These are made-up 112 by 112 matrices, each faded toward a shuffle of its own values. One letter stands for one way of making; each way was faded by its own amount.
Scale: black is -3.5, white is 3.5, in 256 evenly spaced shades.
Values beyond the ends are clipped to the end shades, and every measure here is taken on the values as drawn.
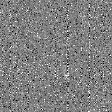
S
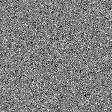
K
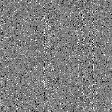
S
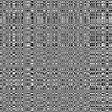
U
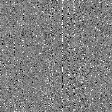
S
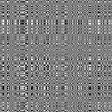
U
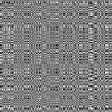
U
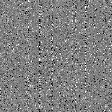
S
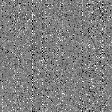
S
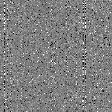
S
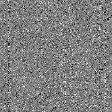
S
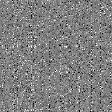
S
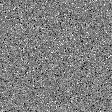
K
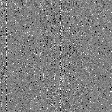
S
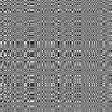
U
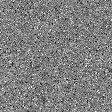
K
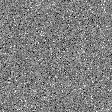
K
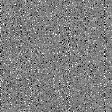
S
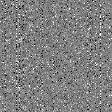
S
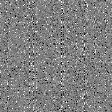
S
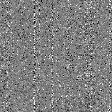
S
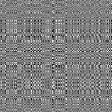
U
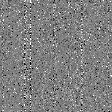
S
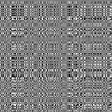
U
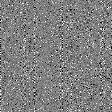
S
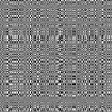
U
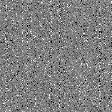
S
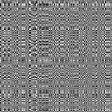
U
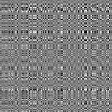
U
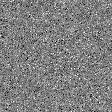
K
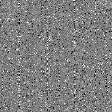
S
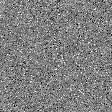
K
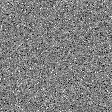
K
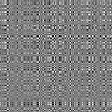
U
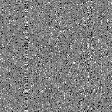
S
